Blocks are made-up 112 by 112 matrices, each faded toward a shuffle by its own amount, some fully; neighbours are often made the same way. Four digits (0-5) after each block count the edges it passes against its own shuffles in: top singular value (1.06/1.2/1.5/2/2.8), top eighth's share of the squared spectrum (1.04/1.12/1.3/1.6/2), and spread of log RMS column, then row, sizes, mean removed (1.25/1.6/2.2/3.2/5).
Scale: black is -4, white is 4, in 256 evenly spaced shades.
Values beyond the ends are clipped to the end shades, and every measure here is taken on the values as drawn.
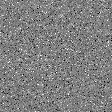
2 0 0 0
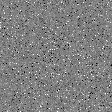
2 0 0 0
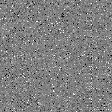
4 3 1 1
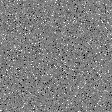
0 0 0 0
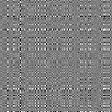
5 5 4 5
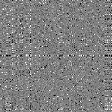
5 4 2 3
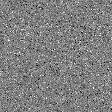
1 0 0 1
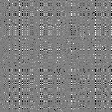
5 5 4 3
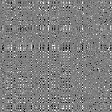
5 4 3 3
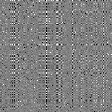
5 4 4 3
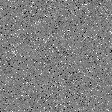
2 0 0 0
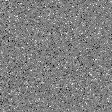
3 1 0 0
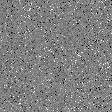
2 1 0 0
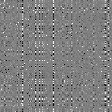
5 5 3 3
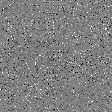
3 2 1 0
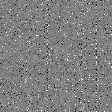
4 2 1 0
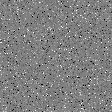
0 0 0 0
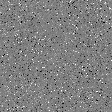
0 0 0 0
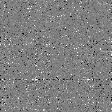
2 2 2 2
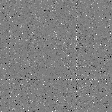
3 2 1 1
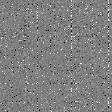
3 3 2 1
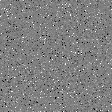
1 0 0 0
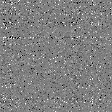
2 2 2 2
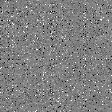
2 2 2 2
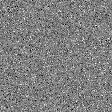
0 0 0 0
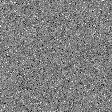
0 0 0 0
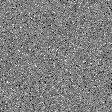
0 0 0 0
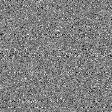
1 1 0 3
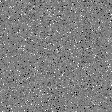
2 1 0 0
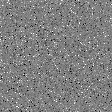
2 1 0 0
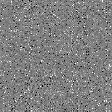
4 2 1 1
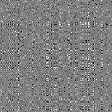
5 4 3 3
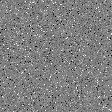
2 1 0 0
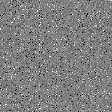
4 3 1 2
